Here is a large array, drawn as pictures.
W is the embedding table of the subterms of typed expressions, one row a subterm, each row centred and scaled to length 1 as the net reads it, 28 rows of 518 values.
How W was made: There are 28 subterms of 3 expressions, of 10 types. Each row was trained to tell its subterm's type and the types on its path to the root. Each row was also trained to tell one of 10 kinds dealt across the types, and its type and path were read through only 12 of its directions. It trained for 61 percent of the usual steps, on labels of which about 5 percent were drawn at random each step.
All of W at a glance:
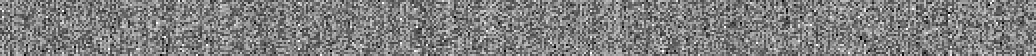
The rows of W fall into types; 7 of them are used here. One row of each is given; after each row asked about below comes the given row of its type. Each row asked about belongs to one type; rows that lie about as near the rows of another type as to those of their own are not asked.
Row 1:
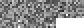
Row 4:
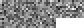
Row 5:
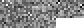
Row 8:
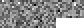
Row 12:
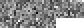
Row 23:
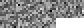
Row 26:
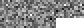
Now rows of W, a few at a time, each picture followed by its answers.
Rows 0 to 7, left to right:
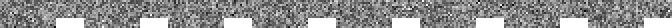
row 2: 23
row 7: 4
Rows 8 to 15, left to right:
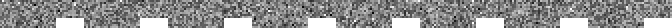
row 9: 12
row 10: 26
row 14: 1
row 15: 4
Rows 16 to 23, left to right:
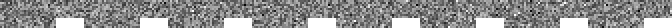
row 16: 23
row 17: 1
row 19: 23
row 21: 4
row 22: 1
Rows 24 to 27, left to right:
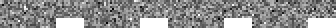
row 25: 8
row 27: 8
